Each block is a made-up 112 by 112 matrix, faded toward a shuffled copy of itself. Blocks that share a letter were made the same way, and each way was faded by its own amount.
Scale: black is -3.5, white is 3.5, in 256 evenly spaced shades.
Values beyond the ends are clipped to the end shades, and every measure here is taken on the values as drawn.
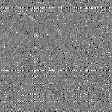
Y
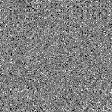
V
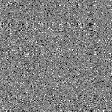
V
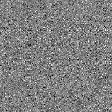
V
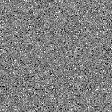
V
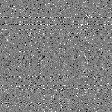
Y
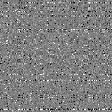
Y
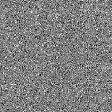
V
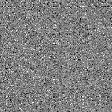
V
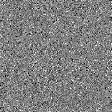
V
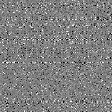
Y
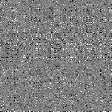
Y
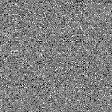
V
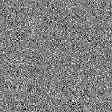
V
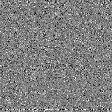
V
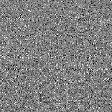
V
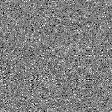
V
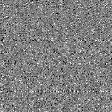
V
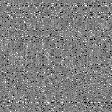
Y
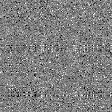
V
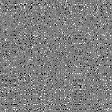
Y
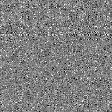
V
